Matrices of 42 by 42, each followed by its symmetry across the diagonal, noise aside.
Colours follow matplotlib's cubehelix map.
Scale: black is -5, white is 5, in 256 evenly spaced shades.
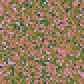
neither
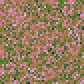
symmetric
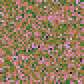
neither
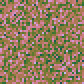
symmetric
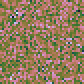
antisymmetric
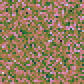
neither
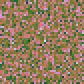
antisymmetric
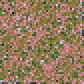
symmetric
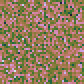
antisymmetric
